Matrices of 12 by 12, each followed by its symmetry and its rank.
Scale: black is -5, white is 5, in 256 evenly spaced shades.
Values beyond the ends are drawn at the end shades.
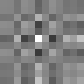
symmetric, rank one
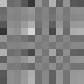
symmetric, rank one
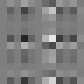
neither, rank one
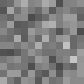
neither, full rank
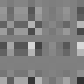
neither, rank one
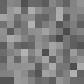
neither, full rank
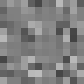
antisymmetric, rank two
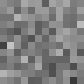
neither, full rank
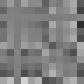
antisymmetric, rank two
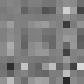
antisymmetric, rank two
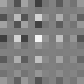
symmetric, rank one
